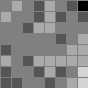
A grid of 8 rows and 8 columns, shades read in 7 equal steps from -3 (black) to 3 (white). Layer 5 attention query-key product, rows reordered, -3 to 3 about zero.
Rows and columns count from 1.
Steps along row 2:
down same down up down up down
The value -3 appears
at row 1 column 8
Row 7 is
-1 0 0 -1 1 -1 0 2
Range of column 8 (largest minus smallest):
5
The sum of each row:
-3 -1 1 0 1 5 0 0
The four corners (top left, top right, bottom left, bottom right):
0 -3 -1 2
